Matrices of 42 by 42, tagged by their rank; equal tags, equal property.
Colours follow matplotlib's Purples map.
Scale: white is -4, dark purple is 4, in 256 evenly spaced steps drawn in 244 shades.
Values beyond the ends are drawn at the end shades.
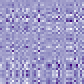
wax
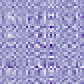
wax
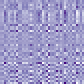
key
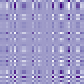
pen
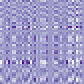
key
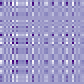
pen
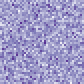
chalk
